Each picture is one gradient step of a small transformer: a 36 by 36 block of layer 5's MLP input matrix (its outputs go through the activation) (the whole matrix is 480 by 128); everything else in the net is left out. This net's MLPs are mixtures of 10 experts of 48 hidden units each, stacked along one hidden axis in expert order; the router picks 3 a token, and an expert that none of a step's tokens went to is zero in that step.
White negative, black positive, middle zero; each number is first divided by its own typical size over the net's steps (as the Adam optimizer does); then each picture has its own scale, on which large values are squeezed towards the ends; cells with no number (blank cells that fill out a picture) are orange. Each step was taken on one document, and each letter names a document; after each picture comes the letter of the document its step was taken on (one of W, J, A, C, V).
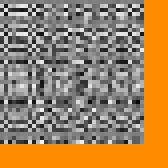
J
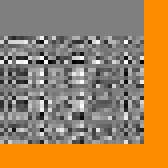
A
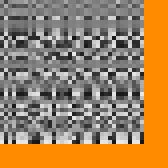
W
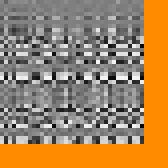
W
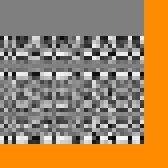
W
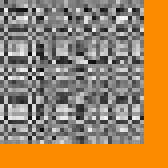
J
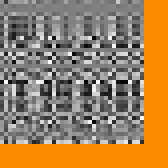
W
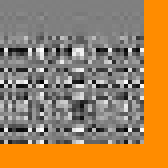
A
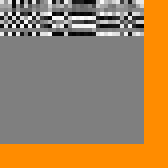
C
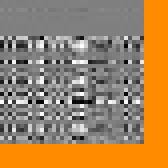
A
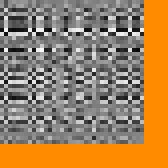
J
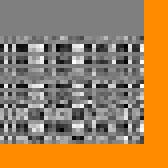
A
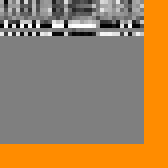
C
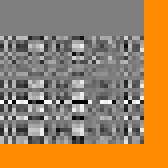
A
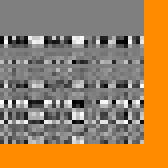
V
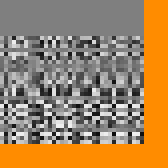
W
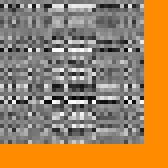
C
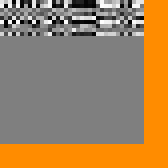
C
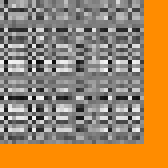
J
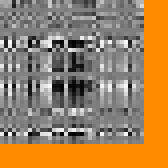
C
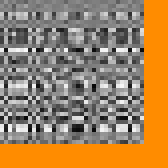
J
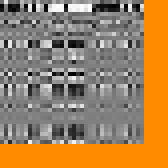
C
